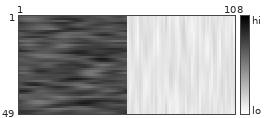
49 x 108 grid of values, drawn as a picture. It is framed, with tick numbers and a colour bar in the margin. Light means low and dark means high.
The table splits into one row of 2 panels. Panel 1,1: high, streaked across. Panel 1,2: very low, streaked downward, faint in contrast.
